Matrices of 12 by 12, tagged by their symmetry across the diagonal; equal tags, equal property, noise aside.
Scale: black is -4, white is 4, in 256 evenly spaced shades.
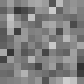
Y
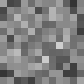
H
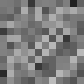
H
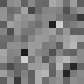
H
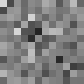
H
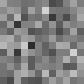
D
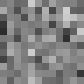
D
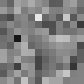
Y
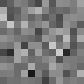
D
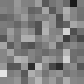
Y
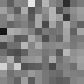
Y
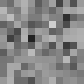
D
